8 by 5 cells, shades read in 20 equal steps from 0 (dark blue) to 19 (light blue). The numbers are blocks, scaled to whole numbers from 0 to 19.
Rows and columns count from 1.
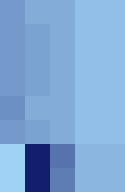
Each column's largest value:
19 15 15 17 17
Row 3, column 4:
17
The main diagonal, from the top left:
13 14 15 17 17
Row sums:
77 76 76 76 76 76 60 61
